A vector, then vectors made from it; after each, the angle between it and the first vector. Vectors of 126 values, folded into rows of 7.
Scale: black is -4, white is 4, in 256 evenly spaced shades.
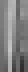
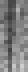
nearly opposite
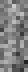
partly aligned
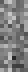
partly aligned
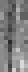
nearly opposite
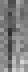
nearly opposite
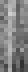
nearly parallel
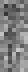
partly opposed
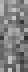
partly aligned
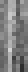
nearly parallel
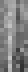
nearly parallel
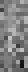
partly aligned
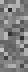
orthogonal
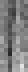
nearly opposite
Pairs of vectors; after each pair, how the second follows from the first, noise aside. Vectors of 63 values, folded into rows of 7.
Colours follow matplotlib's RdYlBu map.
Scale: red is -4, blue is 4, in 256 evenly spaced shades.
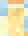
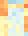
negated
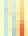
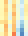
negated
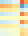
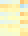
shrunk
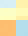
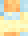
wrapped around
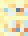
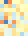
wrapped around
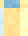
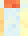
negated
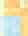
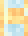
wrapped around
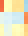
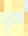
shrunk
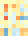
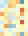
wrapped around
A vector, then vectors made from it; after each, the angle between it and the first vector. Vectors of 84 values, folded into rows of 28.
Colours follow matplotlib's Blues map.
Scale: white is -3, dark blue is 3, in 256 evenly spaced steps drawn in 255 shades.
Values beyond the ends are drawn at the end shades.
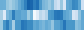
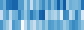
partly opposed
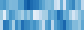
nearly parallel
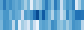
partly opposed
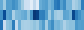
nearly opposite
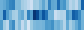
nearly opposite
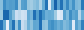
partly opposed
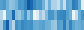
nearly parallel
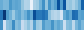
nearly opposite
